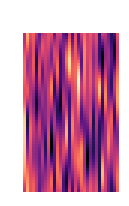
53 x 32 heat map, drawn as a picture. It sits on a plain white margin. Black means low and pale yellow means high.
The halves do not mirror each other. The histogram is bell-shaped. The grain runs up and down. On average the colour sits 50% of the way up the scale. There is no overall slope.
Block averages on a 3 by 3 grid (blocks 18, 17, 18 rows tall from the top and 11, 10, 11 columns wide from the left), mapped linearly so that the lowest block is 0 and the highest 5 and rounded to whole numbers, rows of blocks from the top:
350 / 111 / 240
